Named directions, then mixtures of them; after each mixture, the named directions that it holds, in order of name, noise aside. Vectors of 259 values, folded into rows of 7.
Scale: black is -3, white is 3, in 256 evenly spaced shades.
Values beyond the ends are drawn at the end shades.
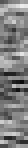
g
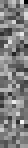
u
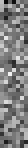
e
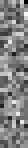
u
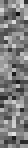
e, g, u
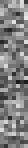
g, u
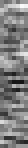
g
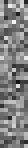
e, g, u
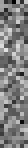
e, u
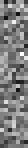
e, g, u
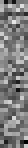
e, g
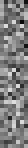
e, u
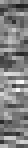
g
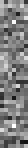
e, g, u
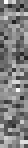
e, g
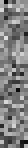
e, g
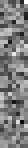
u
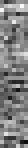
e, g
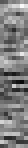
g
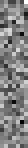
u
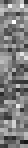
e, g, u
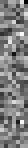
u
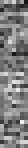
e, g, u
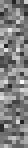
e, g, u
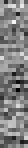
e, g, u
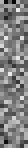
e
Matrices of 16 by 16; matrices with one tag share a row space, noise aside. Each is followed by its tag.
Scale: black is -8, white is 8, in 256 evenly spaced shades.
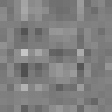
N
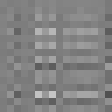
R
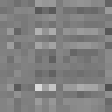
R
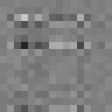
N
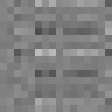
R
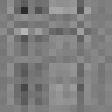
N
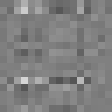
N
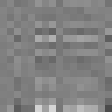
R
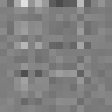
N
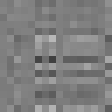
R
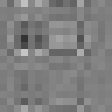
N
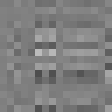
R
